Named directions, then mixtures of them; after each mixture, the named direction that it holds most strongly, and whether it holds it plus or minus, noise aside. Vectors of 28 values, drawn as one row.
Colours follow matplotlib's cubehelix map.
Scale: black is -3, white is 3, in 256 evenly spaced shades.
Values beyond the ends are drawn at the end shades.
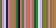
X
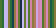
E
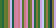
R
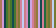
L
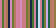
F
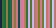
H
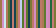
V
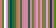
E, plus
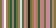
V, plus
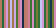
R, plus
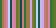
F, minus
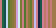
X, minus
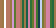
L, minus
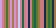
H, minus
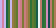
F, plus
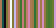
V, minus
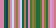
E, minus
